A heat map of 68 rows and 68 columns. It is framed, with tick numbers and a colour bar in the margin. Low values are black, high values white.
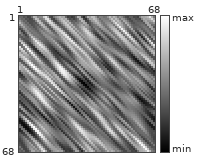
Overall the values sit about 50% of the way up the scale. Neither half mirrors the other. The grain runs diagonally down to the right. The histogram is bell-shaped.
